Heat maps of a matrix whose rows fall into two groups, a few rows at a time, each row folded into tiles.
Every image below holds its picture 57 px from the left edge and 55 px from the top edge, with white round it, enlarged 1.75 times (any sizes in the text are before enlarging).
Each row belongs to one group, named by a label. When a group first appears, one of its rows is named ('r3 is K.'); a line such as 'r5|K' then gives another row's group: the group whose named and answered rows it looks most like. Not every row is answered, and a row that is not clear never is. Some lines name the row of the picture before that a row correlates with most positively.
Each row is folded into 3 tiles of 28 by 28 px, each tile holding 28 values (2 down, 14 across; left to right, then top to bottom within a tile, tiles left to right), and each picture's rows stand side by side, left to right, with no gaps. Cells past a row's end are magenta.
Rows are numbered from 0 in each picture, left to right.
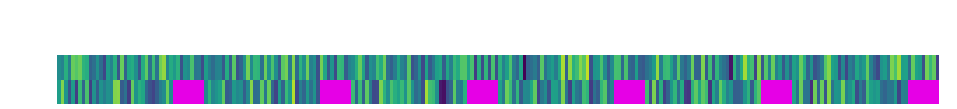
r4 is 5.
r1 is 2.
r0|5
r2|5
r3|2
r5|5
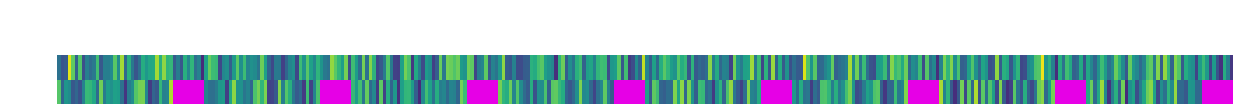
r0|5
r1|5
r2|5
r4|5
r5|5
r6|5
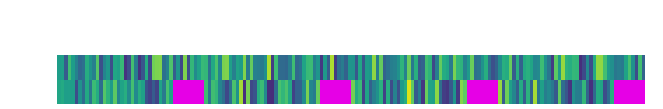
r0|5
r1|5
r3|5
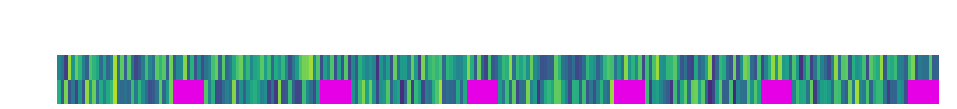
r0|5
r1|5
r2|2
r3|5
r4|5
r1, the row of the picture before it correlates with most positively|3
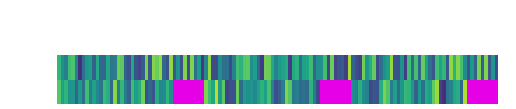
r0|5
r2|5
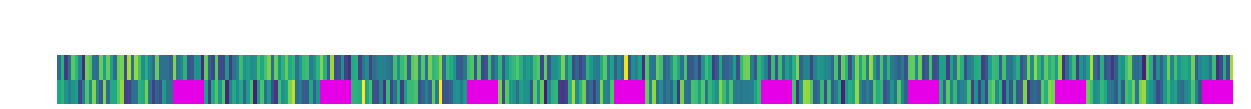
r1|2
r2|2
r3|5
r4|5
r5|2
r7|2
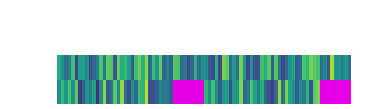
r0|2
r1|5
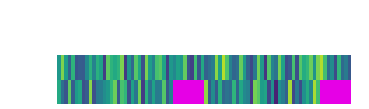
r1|5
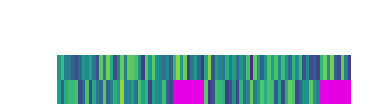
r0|2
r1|2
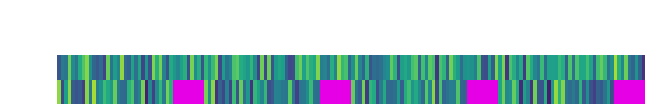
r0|5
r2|2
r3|2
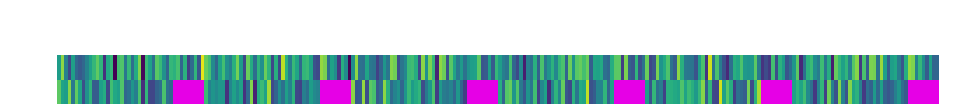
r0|2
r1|2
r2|2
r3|2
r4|5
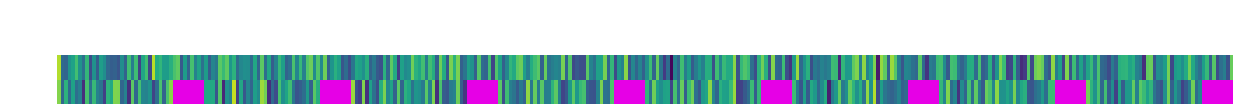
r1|5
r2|2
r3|5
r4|2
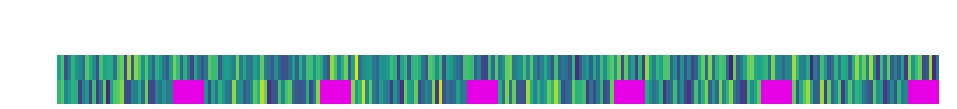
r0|2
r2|2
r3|5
